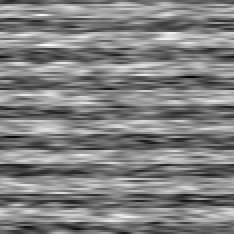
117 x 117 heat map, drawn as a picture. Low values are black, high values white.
Horizontal stripes repeat 8 times down the table. There is no overall slope. The grain runs across in streaks. On average the colour sits 50% of the way up the scale.
